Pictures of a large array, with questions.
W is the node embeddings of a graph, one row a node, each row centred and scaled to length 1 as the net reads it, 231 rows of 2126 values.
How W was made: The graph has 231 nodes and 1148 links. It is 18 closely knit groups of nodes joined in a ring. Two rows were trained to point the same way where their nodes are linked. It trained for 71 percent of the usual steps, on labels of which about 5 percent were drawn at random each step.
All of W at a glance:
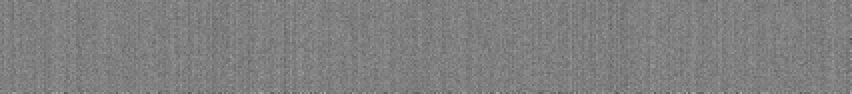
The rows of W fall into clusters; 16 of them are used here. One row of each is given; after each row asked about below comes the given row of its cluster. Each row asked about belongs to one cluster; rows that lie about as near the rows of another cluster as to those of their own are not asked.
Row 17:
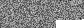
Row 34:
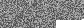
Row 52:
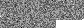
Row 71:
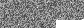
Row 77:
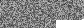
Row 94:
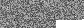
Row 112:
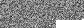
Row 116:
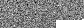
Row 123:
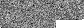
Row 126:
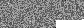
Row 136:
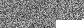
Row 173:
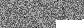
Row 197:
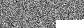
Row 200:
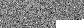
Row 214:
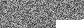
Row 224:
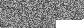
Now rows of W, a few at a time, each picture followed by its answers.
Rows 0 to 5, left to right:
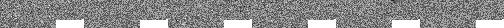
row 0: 112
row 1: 116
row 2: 200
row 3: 17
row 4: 200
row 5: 224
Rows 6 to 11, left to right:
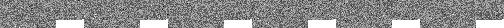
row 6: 94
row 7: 52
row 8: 197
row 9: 214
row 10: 71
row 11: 123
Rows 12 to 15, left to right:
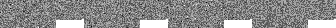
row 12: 34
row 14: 197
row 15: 34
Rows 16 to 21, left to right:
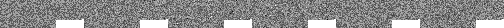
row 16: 112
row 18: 197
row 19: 214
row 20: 224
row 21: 71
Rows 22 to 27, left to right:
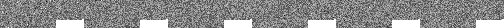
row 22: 126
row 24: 116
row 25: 136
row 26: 214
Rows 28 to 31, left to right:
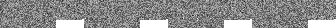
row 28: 214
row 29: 197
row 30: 116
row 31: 94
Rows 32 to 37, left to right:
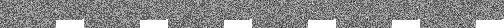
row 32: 52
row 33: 173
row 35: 34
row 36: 34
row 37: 71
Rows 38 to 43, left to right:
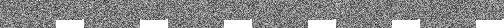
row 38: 224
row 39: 112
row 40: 52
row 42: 71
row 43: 136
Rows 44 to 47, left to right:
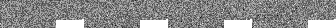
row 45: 116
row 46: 116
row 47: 71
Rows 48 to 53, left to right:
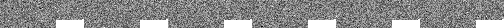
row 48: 71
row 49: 116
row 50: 173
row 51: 214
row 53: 126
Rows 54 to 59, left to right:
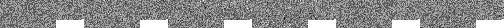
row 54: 77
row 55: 173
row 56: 123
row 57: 116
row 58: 71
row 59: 77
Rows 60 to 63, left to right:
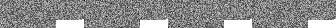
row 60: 94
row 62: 116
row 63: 214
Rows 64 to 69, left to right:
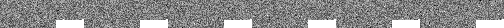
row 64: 112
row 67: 112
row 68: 173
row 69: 17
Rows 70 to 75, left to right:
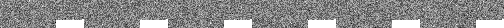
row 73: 112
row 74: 94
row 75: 116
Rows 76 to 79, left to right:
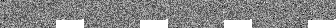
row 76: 71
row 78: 197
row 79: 224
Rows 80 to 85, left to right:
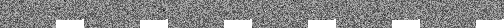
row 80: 112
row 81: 77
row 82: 126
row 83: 112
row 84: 94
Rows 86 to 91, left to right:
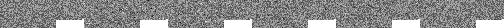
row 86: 116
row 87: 94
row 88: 173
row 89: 71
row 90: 71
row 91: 200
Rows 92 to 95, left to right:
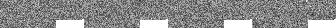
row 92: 52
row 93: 71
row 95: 123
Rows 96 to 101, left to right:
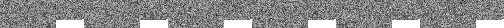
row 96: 173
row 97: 123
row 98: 200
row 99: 197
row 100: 123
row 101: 77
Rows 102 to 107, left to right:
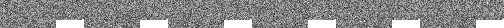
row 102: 173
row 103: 116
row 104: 34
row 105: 224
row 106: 116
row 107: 116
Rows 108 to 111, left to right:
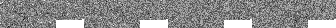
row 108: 173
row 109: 197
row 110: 126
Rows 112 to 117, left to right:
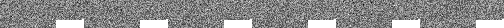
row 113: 197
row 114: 34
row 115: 34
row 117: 136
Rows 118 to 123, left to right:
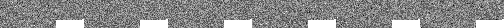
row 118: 52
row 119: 34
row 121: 94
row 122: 126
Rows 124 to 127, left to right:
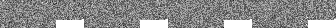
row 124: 17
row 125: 17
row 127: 126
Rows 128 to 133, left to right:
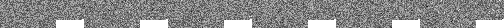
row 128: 17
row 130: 34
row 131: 126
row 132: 116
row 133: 52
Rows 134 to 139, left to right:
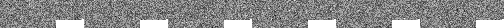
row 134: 200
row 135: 173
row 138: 214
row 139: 214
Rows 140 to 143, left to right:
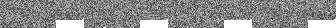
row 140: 123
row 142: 173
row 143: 123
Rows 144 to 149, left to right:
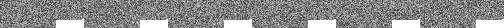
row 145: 71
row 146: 200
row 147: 94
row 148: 123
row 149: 71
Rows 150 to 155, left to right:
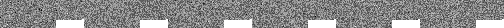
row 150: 34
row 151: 200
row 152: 112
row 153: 173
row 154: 197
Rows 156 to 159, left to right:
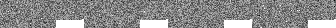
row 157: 224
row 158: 17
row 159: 197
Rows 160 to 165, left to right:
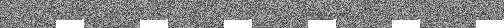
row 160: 126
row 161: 112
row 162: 214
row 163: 123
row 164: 77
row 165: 197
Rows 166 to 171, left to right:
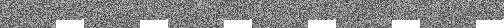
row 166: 112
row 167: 116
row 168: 200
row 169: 112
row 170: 136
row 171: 126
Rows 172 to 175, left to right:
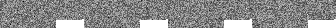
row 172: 214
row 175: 123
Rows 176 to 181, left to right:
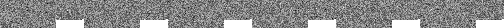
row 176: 123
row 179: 173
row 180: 94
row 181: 200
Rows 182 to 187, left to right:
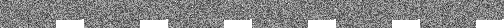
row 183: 94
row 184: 136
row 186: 77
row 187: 214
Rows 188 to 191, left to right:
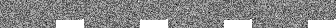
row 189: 214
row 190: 200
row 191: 197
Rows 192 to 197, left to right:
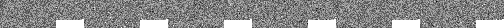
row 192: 214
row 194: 136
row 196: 214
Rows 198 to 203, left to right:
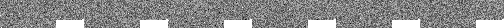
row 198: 52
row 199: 173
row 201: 34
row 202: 126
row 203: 136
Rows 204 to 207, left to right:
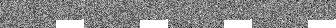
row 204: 77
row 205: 94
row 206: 52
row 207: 126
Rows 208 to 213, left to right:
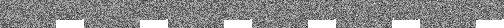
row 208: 123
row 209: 200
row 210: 224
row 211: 17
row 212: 197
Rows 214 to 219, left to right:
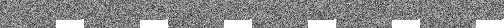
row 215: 77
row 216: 34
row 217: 123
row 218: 136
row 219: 112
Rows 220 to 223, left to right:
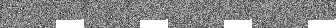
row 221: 214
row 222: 126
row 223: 126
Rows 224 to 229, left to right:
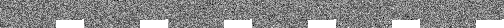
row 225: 94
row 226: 136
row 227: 94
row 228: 71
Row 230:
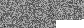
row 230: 77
